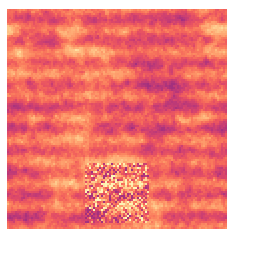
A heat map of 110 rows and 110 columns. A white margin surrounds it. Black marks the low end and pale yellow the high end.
Slope: none. Odd rows or columns: none. Average level on the scale: 70%. Stripes: horizontal, repeating 10 times. Roughest part: bottom middle. Odd patch: rougher, in the bottom middle.
